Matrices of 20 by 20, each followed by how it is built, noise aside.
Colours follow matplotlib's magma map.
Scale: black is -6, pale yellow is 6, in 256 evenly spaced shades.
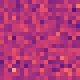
low rank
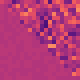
upper triangular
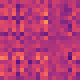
low rank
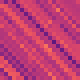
Toeplitz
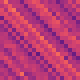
Toeplitz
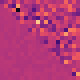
upper triangular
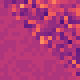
upper triangular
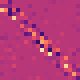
banded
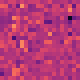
low rank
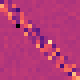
banded
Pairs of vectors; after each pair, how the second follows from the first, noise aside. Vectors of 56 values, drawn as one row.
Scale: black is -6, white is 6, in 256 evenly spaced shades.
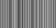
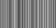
copied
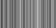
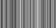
copied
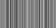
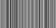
copied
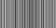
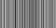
copied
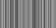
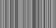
copied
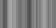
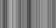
copied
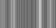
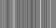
partly zeroed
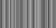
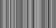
copied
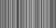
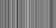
partly zeroed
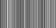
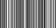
scaled up
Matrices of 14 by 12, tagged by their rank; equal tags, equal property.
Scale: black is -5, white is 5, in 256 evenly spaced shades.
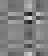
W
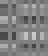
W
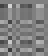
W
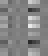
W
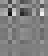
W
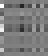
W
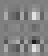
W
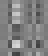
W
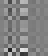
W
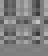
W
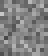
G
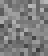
G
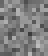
G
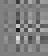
W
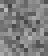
G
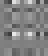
W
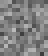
G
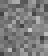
G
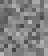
G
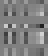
W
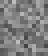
G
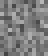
G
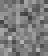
G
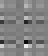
W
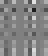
W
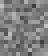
G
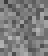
G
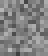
G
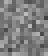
G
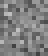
G
